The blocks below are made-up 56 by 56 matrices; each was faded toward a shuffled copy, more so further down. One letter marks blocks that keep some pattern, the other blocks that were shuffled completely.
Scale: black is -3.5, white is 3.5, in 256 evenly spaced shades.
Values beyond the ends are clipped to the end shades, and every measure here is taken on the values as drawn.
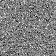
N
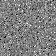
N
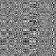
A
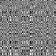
A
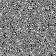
N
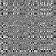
A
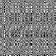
A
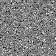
N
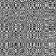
A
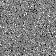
N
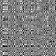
A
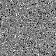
N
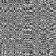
A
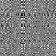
A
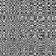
A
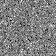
N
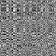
A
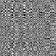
A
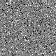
N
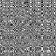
A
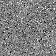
N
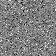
N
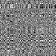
A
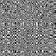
A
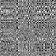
A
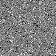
N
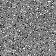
N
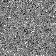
N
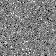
N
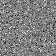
N
